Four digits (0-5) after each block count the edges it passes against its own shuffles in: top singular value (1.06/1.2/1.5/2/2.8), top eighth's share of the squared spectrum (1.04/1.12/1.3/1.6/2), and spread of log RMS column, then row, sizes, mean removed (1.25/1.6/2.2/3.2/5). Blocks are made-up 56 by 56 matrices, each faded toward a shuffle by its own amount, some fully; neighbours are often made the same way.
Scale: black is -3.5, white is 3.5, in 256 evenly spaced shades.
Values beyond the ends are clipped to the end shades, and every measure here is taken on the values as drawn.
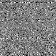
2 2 0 3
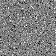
0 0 0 1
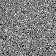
0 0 0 0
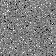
0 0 0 0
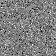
0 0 0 0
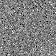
0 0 0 0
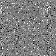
3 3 2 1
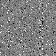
2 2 1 0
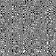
4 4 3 2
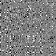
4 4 2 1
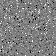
1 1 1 0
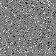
2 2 0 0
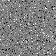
2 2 0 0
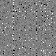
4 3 2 1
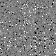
3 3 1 1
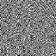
4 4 2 2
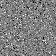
1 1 0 0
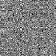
4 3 2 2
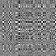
5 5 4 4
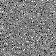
2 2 0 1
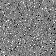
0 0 0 0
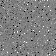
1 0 0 0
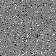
1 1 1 1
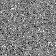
0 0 0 1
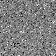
0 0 0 1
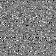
1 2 0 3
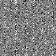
1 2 3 0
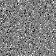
0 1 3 0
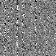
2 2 3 0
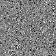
1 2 2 0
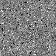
0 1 1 0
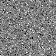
0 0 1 0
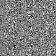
1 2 3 0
